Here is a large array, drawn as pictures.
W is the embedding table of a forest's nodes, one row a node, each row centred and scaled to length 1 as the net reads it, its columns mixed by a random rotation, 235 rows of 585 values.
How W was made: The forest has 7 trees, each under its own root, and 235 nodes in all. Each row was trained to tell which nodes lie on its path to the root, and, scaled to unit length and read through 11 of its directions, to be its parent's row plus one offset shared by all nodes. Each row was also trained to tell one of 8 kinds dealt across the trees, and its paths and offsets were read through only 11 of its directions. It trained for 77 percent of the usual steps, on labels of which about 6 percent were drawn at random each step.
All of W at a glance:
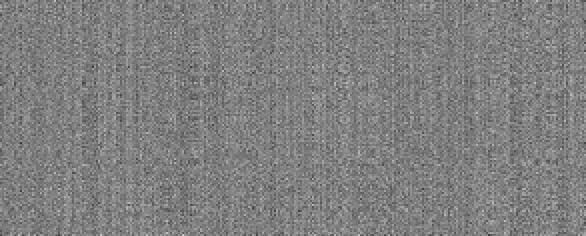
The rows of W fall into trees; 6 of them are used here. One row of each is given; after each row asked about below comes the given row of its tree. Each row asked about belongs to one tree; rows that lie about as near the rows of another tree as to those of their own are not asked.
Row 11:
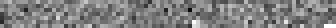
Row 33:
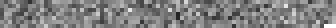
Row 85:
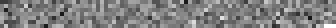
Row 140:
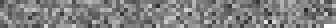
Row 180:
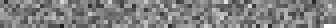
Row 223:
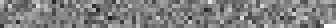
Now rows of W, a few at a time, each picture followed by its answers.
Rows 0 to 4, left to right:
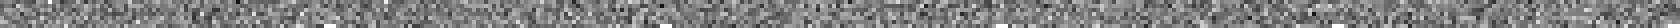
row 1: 223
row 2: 180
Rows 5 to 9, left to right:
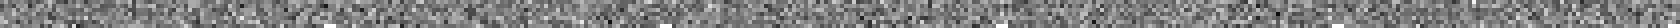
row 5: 85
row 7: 85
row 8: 223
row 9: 85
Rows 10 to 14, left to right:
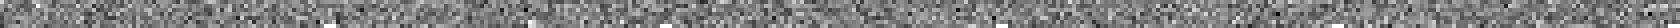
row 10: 223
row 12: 33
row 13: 180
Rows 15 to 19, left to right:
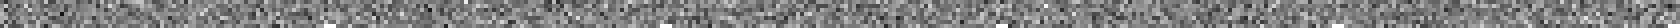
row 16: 180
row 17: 11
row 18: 180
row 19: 85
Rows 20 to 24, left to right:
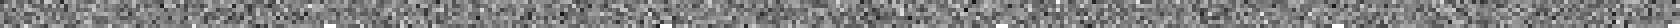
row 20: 11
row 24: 11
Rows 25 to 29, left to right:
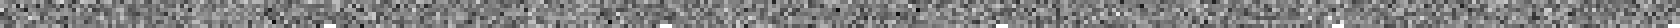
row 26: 180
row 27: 11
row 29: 85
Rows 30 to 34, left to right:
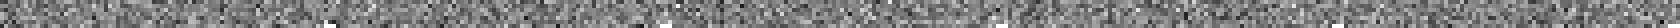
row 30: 180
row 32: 85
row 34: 180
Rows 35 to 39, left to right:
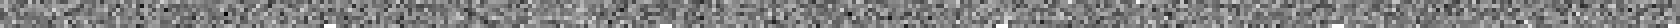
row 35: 11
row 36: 85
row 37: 33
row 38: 180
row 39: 180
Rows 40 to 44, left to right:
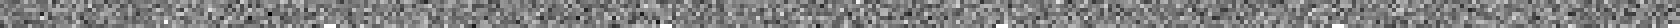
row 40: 223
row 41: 33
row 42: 33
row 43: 11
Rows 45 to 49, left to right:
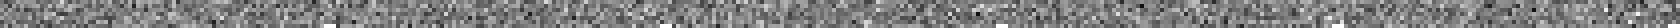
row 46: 33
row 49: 33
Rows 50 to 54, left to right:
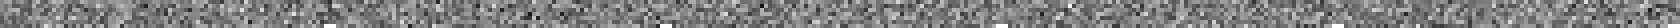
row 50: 33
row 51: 11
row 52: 180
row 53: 140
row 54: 85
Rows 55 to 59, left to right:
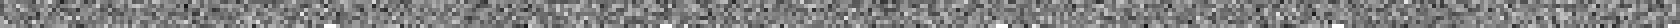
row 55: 11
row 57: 140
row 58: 33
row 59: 180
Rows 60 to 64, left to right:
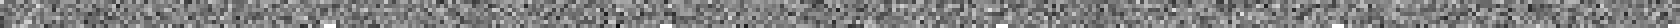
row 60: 85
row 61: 11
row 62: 11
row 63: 180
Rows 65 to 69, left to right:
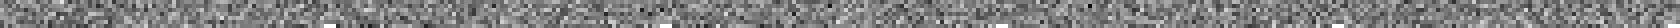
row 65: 85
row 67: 140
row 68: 180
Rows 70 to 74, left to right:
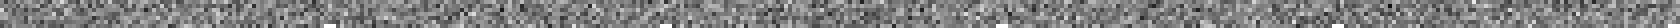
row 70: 180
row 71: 11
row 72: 33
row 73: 33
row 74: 180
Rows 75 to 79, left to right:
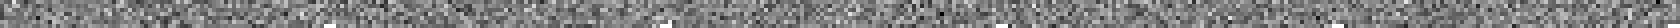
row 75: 11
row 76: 85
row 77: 223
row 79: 180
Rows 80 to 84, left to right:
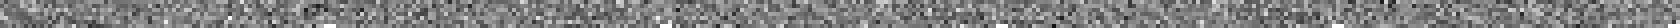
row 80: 85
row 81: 223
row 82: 223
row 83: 223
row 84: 180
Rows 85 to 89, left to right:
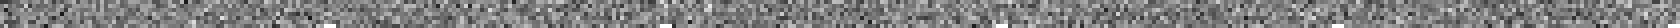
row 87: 85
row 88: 33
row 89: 11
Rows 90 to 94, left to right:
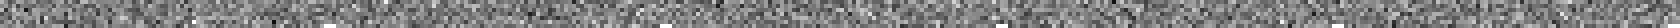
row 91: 11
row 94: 85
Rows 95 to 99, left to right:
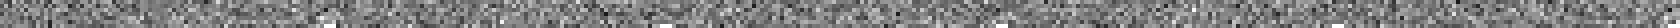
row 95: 85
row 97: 85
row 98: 180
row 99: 85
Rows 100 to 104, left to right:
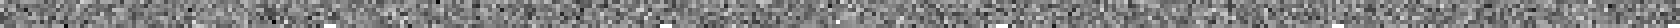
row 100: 223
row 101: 11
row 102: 85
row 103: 180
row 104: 33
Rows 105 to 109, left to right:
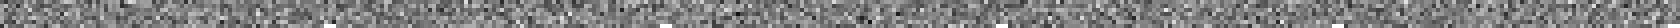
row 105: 180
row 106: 180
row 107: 85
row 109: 180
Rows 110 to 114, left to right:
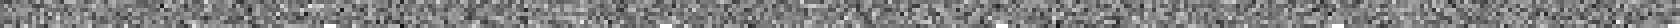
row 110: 11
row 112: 85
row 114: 11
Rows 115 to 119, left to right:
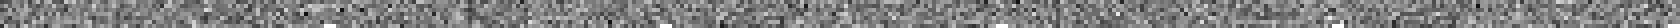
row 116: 85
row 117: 85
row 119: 85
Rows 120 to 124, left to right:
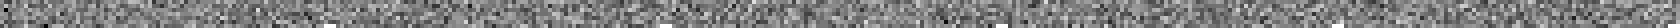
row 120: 85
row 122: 223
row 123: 33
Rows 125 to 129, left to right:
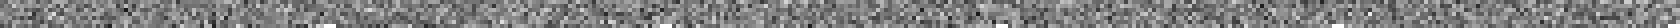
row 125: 140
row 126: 85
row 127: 33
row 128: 33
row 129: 223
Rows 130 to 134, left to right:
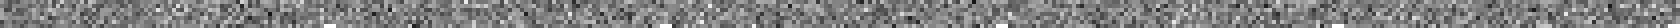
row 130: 223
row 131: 85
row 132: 140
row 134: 33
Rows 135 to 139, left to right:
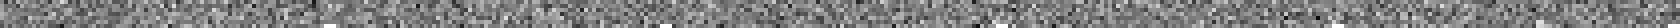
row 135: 180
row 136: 180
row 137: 85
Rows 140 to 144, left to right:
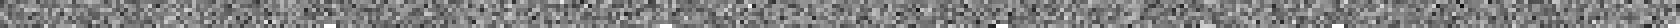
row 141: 180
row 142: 223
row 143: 33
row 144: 85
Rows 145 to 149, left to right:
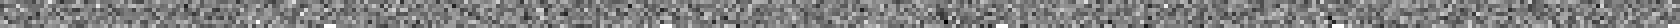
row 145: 11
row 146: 85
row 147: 223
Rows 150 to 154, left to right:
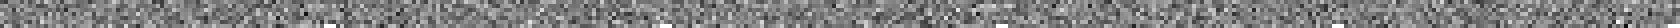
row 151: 85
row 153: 180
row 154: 11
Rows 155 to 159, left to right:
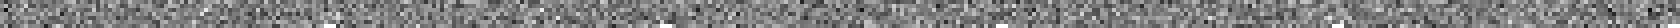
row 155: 85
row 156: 180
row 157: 11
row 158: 223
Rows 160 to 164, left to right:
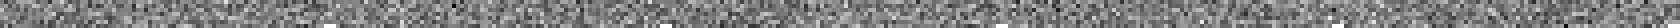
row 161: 140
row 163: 85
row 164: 140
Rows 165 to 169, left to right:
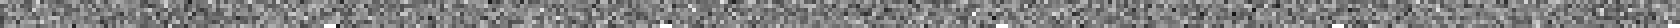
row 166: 180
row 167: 11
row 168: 11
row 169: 223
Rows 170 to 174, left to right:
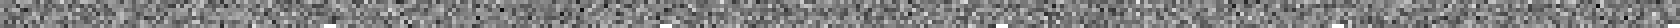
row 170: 180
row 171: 11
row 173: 180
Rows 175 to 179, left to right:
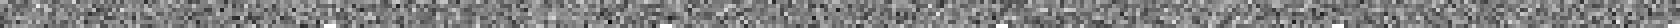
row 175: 223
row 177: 11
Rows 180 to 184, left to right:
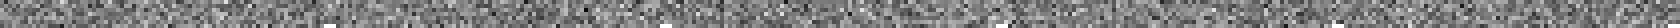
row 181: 33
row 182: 85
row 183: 180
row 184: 140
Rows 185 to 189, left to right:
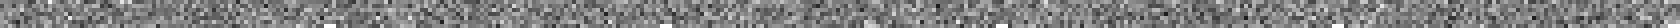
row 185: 33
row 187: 33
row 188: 33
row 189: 85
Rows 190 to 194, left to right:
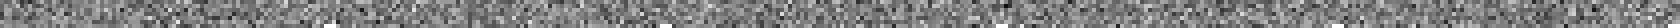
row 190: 11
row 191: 223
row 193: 140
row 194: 33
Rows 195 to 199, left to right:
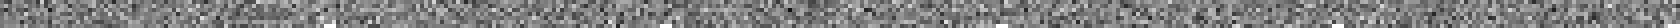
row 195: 85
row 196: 11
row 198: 85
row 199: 180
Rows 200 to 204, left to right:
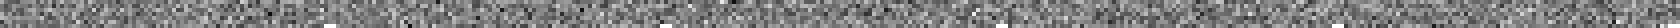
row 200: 223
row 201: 11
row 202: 11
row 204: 140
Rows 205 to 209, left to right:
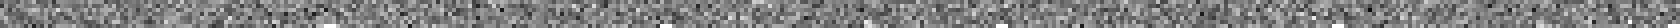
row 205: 85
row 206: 11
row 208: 33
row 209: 33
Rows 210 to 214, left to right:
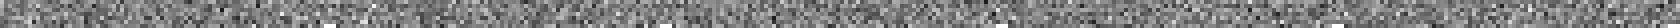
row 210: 180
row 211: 180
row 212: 33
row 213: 180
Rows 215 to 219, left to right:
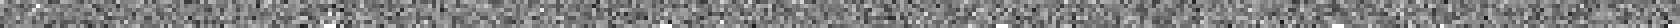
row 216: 180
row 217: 33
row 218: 85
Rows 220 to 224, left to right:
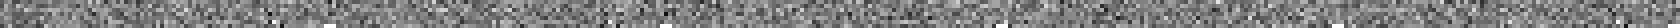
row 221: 11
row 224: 11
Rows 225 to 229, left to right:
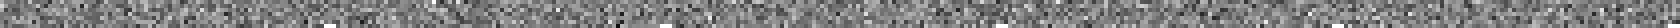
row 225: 180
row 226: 11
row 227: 180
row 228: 11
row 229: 180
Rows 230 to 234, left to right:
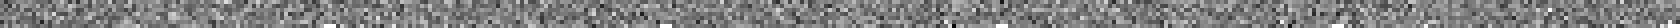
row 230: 85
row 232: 11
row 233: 11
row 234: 140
